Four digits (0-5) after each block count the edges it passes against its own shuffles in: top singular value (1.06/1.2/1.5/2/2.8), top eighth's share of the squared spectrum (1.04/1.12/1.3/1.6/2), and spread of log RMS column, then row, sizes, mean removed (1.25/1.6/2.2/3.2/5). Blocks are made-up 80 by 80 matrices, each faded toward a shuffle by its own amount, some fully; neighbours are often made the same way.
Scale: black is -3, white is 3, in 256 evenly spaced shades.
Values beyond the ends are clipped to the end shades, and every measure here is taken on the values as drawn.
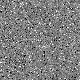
0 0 0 0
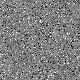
2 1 0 0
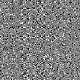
4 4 2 2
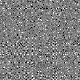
4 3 2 2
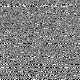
2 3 0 4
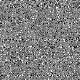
1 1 0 3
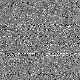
2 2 0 3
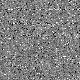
1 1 0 2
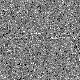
0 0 0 2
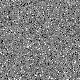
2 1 0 0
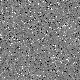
0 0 0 0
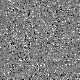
1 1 1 1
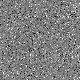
2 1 0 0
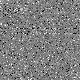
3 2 0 1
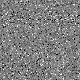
3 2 0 1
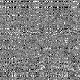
4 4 1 3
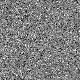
0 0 0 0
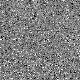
1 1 0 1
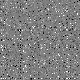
4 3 1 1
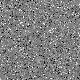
0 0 0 0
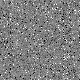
0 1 1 0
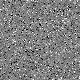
0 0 0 0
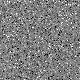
0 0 0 0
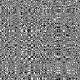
5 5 3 3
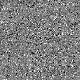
3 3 1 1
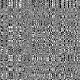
5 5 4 3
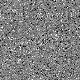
2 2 0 0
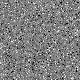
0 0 0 0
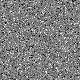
2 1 0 0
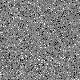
2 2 0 0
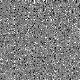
3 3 2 1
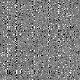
4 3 3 1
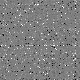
3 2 0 1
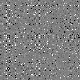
4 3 2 2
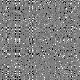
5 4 3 2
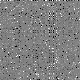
4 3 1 1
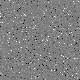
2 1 0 0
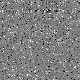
3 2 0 1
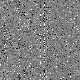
2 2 2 0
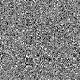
3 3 1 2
